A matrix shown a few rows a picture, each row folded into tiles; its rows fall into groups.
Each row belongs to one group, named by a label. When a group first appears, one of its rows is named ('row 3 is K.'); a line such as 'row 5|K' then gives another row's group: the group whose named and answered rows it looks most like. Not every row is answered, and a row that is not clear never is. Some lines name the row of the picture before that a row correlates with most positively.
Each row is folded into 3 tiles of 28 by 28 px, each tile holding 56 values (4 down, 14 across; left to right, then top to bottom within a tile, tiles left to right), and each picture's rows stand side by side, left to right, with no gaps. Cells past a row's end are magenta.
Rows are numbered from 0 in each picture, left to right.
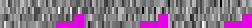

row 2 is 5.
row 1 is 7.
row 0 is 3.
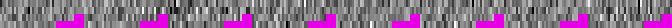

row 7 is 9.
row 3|9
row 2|7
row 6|5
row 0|5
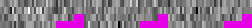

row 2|5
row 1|9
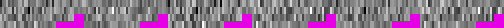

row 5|3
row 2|5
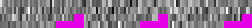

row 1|5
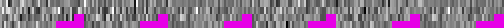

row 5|9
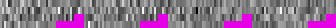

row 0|3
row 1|3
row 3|9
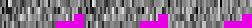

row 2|5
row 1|7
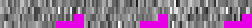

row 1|5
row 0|3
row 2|3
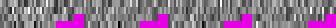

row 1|9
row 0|9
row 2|9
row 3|3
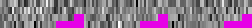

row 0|9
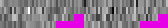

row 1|5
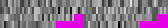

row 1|9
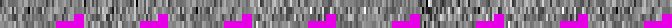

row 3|3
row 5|7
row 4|9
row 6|3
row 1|5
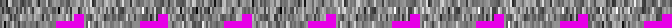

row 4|3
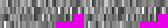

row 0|3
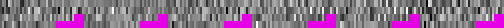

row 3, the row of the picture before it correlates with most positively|0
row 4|3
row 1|9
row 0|7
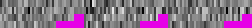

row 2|7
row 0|5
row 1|7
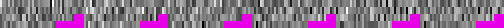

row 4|7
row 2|9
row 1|3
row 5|7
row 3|7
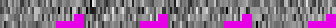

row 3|7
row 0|7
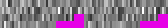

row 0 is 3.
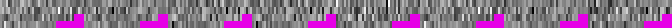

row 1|5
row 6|5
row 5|3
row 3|7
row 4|9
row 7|7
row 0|3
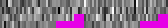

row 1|9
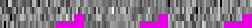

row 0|7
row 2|5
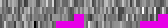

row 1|3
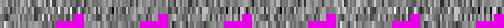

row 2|7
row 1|5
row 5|7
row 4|3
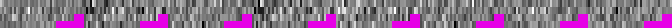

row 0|9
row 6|9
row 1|7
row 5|9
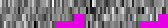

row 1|7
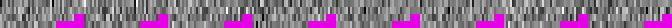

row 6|3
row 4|5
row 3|7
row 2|3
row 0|5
